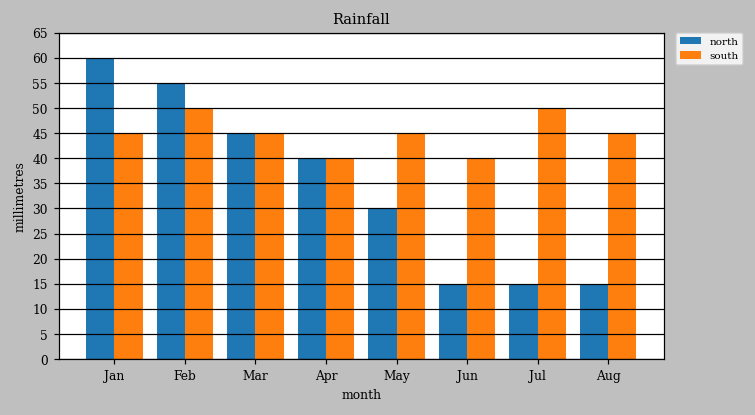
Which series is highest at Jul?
south
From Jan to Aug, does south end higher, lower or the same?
the same
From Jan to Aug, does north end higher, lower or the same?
lower
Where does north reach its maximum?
Jan
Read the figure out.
Title: Rainfall
x-axis: month, ticks Jan Feb Mar Apr May Jun Jul Aug
y-axis: millimetres, ticks 0 5 10 15 20 25 30 35 40 45 50 55 60 65
Legend: north, south
Values:
north: 60 55 45 40 30 15 15 15
south: 45 50 45 40 45 40 50 45
